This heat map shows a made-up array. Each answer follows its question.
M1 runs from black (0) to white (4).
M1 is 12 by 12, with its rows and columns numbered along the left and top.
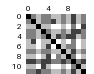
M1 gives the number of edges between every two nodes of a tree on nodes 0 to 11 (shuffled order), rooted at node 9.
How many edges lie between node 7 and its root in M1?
1
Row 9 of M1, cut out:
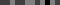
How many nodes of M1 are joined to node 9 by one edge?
6
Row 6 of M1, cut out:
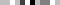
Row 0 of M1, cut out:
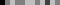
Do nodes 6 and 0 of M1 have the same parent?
no
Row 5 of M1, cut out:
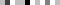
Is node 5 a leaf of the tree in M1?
yes
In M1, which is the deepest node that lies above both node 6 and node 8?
4
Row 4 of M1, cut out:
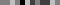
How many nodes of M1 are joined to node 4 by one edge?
3
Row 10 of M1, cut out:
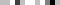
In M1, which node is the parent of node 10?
3
